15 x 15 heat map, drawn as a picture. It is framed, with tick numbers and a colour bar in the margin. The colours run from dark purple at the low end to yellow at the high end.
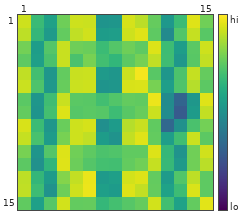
The ninth with the lowest average is the middle right. In the middle right lies a patch that is lower than the rest. Upright stripes repeat 3 times across the table. There is no overall slope.
